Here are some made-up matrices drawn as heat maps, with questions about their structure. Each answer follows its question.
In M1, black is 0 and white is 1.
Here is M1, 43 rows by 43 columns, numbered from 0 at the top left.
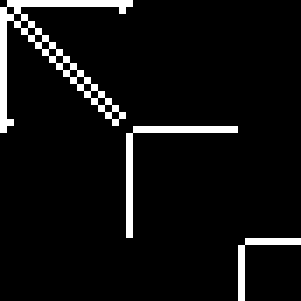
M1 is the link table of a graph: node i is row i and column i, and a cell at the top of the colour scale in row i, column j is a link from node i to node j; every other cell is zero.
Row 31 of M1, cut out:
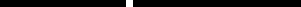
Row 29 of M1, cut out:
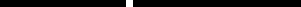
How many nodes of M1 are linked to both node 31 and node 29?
1
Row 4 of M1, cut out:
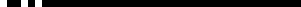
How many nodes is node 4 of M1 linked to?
3
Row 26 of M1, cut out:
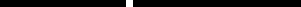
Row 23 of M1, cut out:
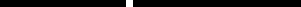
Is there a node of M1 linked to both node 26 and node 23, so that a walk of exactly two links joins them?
yes
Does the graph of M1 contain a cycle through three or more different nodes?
yes
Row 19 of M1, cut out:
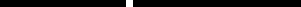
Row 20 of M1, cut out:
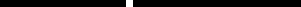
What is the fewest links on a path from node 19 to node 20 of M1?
2
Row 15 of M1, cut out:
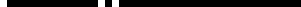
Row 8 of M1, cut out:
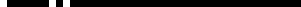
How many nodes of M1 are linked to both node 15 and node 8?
1
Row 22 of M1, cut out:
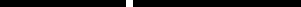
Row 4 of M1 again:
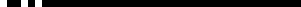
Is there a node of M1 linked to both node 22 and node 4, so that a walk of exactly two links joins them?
no
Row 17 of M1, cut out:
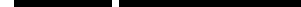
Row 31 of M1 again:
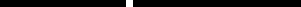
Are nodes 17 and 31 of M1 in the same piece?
yes
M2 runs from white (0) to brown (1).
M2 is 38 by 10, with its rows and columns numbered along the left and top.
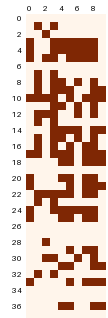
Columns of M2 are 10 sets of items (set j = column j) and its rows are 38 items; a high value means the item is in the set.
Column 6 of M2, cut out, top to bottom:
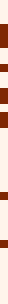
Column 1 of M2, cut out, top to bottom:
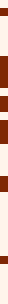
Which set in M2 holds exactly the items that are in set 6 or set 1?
3
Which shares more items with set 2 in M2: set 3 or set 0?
set 3
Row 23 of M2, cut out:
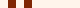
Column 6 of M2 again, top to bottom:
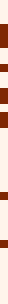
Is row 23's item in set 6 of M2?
no
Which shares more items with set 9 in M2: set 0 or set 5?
set 5
